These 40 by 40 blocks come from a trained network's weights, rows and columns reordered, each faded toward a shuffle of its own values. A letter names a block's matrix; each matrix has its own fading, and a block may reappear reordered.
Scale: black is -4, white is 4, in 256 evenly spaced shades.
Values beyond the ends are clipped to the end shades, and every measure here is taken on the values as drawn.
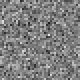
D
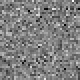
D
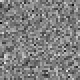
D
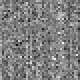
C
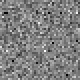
D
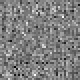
C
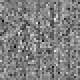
C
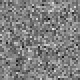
D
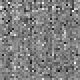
C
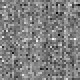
C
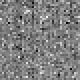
C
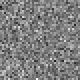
D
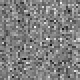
C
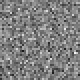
D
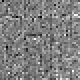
C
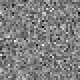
D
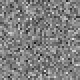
D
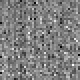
C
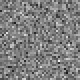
D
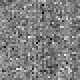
C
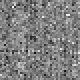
C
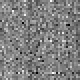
C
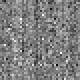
C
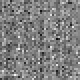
C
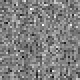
C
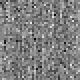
C
